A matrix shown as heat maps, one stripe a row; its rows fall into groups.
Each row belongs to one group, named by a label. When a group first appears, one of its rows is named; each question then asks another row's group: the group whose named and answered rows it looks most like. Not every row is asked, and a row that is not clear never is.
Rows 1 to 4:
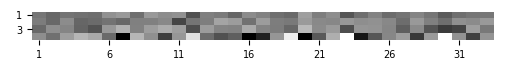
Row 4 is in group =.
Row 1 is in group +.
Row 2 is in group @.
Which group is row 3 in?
+
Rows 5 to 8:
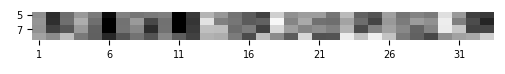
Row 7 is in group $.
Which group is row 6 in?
$
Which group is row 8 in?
@
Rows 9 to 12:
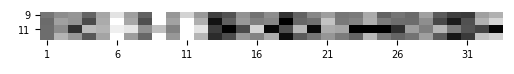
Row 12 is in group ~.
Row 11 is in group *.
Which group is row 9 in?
~
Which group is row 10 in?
~
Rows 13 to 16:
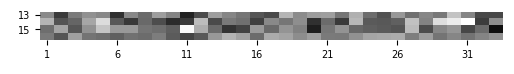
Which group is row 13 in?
$
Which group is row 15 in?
*
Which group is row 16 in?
@
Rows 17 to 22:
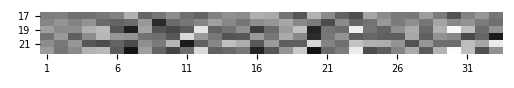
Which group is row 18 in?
$
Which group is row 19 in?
=
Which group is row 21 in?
@
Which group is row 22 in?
=
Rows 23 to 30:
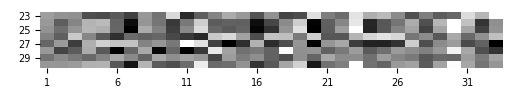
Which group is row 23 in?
@
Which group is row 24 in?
=
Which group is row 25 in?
=
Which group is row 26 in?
@
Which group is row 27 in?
*
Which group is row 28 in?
$
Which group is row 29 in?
~
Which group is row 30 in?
=
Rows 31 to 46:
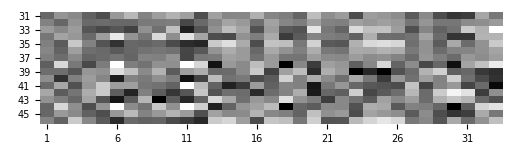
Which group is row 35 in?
@
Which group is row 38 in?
~
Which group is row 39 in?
*
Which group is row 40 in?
$
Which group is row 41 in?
*
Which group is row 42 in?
=
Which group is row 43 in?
$
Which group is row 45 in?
+
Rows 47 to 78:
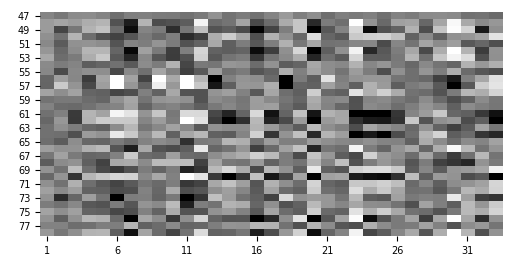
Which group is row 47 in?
$
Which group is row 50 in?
@
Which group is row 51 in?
$
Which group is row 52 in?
=
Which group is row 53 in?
=
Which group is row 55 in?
$
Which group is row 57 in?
~
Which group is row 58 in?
@
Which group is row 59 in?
+
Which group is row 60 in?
+
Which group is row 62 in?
*
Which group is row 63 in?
+
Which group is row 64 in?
*
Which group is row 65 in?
@
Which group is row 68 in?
+
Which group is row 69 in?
@
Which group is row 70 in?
*
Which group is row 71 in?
@
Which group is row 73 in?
$
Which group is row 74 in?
@
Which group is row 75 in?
@
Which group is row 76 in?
=
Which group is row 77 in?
+
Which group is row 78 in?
=
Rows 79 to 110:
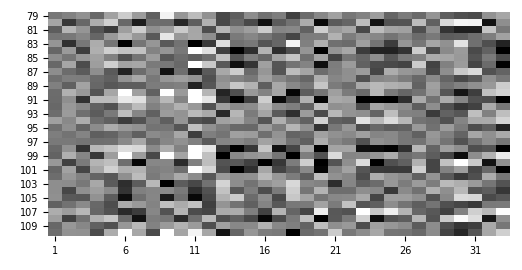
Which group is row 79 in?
~
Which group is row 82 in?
~
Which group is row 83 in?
$
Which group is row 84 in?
*
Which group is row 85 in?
$
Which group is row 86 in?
*
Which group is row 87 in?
$
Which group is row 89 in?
@
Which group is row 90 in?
~
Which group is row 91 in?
*
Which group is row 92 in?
+
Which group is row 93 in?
~
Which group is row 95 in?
*
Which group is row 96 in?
@
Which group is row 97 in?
+
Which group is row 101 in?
*
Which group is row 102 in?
+
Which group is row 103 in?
$
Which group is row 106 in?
+
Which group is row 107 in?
@
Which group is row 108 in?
=
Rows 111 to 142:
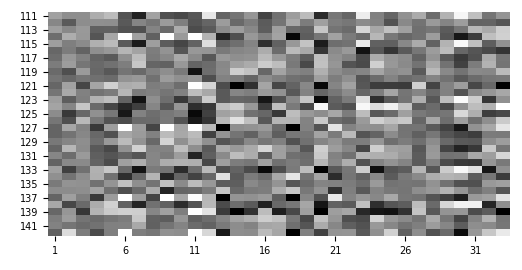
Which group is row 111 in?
=
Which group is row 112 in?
$
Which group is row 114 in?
~
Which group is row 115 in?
=
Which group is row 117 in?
+
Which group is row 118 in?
+
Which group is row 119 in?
@
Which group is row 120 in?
+
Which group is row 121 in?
*
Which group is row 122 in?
~
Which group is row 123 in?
=
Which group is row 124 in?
@
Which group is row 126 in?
@
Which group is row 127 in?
~
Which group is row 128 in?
+
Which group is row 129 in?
~
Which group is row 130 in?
+
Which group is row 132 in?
+
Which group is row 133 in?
=
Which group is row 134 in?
$
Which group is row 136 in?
$
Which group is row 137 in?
~
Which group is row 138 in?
=
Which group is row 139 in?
*
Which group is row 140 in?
+
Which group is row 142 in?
~
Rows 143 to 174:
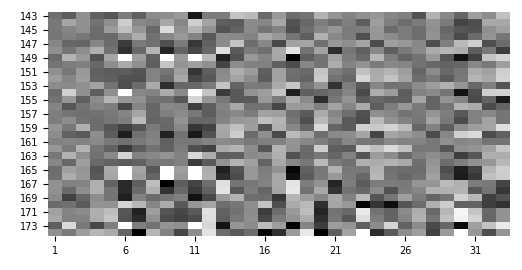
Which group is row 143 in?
@
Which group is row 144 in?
~
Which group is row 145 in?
~
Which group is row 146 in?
+
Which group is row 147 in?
$
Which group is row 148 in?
$
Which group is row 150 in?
~
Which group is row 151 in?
@
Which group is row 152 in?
@
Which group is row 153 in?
$
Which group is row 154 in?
~
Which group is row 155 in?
*
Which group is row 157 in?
+
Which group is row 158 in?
+
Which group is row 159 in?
@
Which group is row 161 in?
$
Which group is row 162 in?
@
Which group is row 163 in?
~
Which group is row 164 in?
@
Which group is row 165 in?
~
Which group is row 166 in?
~
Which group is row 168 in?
$
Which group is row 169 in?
$
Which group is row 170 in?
*
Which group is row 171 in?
=
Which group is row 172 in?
=
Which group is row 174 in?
=
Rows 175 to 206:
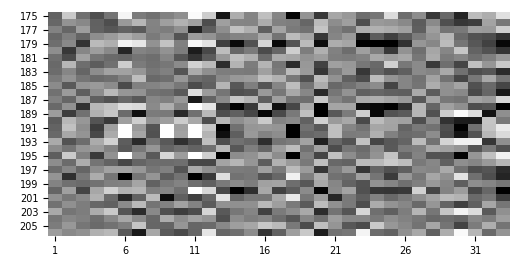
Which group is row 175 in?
~
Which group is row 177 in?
@
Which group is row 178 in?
*
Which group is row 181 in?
@
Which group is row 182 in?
~
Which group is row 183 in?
*
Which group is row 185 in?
$
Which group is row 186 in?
*
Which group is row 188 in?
*
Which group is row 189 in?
=
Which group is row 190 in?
+
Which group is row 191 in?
~
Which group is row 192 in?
~
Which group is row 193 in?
=
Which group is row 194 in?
$
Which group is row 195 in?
~
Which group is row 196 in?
@
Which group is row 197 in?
*
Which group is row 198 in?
$
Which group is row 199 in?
+
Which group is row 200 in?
*
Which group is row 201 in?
$
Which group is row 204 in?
~
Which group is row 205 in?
+
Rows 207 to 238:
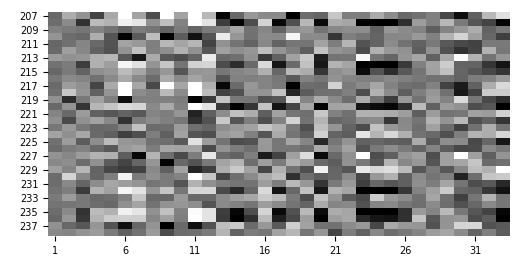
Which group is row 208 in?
*
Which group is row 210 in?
$
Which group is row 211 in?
+
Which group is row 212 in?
+
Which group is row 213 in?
=
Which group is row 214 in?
*
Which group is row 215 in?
*
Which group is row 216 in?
~
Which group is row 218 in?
~
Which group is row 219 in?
$
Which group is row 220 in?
*
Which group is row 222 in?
$
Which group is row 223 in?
+
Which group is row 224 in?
@
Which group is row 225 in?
*
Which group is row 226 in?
+
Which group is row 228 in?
$
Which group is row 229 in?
@
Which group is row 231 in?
*
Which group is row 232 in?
*
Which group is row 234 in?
+
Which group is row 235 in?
*
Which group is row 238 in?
$
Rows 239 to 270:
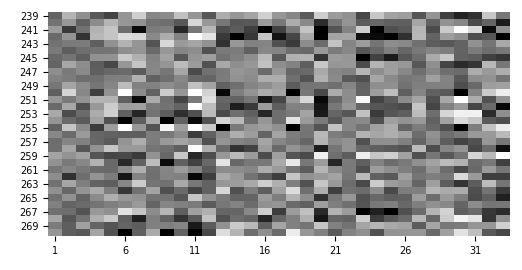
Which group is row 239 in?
+
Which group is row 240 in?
*
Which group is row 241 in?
=
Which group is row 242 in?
*
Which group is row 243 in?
~
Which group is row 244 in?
+
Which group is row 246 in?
+
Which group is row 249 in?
~
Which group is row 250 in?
~
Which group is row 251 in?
=
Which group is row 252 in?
*
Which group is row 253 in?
=
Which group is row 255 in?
~
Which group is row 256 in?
@
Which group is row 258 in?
*
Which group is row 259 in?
@
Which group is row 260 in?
$
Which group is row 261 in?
+
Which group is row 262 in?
$
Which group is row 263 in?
+
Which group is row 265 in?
*
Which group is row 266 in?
+
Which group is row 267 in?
*
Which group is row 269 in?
@
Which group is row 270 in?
$
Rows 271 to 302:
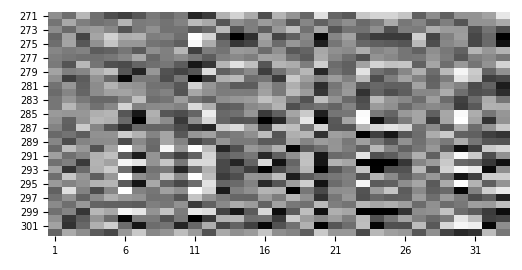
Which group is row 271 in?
@
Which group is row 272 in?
~
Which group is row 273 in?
$
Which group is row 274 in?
*
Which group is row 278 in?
@
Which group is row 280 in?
$
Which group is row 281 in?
*
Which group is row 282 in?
*
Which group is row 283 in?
+
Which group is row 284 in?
~
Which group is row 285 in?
=
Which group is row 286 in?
=
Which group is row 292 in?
*
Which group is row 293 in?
=
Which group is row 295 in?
=
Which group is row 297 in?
*
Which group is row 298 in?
@
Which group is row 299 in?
*
